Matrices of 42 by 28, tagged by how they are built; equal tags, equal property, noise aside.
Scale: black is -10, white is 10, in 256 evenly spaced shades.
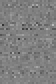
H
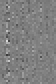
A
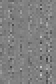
A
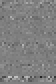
H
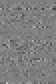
H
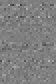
H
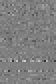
H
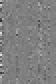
A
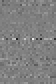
H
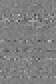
H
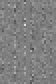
A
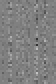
A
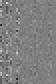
A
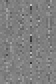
A
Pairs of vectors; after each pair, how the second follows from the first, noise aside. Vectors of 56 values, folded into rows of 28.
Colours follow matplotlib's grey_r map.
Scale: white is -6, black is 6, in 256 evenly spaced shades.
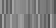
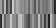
scaled up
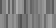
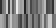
scaled up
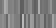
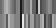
scaled up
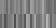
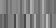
copied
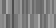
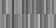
copied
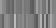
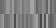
negated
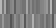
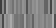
negated
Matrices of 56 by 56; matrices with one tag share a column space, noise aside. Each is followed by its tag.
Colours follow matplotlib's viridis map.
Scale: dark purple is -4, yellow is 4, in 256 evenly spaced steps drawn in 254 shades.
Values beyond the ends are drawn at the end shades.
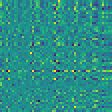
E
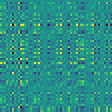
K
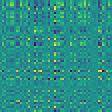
E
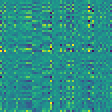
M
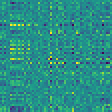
K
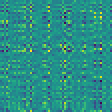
M
